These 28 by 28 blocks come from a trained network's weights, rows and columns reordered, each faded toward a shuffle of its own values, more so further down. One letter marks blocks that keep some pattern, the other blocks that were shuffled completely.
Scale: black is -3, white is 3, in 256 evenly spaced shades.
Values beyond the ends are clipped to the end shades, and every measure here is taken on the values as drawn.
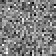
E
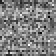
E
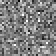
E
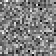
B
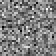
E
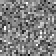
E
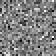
B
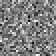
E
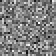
B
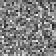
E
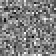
B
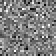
E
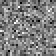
B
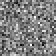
B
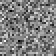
B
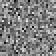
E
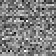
E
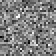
B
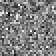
B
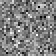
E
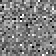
E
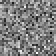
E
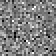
B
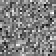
B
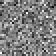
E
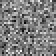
B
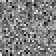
B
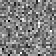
E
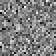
B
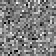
B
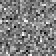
B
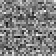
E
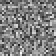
B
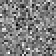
B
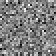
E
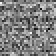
E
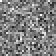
B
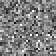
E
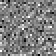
E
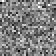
B
